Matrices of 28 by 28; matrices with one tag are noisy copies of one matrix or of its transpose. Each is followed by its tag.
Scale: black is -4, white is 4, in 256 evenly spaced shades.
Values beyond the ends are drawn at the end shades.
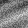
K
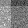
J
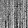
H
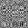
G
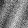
K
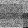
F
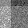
J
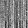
H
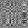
G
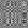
G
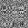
G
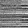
H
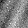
K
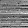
H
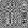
G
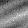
K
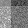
J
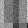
F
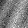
K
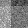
J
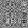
G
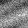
K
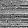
H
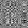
G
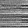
H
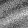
K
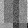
F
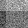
J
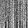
H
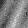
K
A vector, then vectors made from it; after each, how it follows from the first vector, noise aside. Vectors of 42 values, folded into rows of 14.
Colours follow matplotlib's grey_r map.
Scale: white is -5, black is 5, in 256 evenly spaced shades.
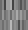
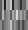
scaled up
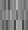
reversed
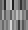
scaled up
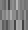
reversed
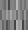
reversed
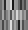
scaled up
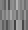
reversed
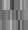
sign-scrambled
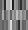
scaled up
